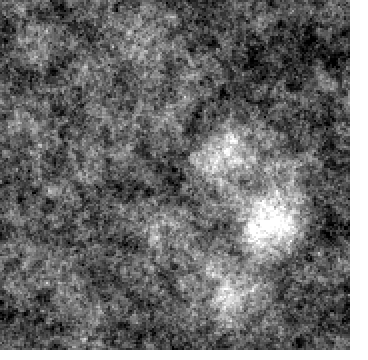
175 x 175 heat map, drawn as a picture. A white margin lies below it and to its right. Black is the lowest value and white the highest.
The middle right is the ninth with the highest average. There is no overall slope. Three bumps rise from the field. The halves do not mirror each other. The top right is the ninth with the lowest average.
